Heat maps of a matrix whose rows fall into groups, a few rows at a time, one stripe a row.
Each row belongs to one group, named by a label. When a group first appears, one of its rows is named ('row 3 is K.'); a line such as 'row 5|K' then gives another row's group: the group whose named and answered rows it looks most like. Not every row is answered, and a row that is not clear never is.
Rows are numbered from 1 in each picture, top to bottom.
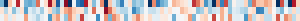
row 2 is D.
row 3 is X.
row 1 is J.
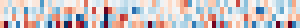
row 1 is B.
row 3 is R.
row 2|D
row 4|X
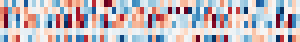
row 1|D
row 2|B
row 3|X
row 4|X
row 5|J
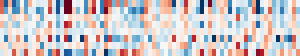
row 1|D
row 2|D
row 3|B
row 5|J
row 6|J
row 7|B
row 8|R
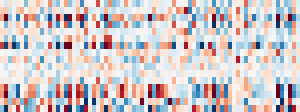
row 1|J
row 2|B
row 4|J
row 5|B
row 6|D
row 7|D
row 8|X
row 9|B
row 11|B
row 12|J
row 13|X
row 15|B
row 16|J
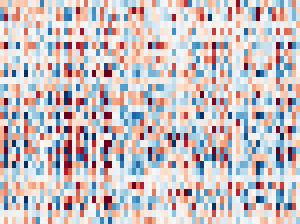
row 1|B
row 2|R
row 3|R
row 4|R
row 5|X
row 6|B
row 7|X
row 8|X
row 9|X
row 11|D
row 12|X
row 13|J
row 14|R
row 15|X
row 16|J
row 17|D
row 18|B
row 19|X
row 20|B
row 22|X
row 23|J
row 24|D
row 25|D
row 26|D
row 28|B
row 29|D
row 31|X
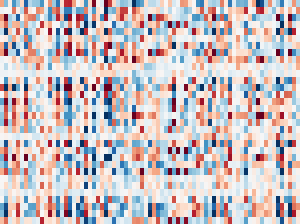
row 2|R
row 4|B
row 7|D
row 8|X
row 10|R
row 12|J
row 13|D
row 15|R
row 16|R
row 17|R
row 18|R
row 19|B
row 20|X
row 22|B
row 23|R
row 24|J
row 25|B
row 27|B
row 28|J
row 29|J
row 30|J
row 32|B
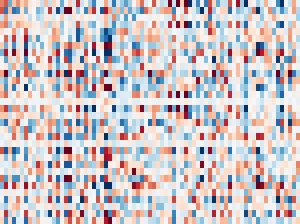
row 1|B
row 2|D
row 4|B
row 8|R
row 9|J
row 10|B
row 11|X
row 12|J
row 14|B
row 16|B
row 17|B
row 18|J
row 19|B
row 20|R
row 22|D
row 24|R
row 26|D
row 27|R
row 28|X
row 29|J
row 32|D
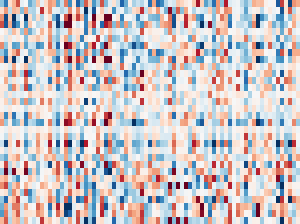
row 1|J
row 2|B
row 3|D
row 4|D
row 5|B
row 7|D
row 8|J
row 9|D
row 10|R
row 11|B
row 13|B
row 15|B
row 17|D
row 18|D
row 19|J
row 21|J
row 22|J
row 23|J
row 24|X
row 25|R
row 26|X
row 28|B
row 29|J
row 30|R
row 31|R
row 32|B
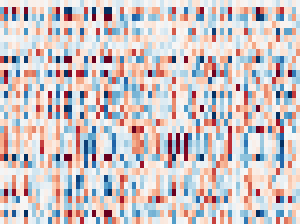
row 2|R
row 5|J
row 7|J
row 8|R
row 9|D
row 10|X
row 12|R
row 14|J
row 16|R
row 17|J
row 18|X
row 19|R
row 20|B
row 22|B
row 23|D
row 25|X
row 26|R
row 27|R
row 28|R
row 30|R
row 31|D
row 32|X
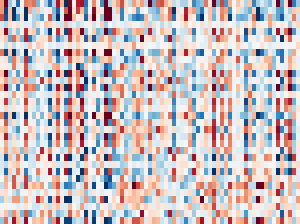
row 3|D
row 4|J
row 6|B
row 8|D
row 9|B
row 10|R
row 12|B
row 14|R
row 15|X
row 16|X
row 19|X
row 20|X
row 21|X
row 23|J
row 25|J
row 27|R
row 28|X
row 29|R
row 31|B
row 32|R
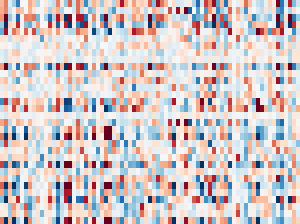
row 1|X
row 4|J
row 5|R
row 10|X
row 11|B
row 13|R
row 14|X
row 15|R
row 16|R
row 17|J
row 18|B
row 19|D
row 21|R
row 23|B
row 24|D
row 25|J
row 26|X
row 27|D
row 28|D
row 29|J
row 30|B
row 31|B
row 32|D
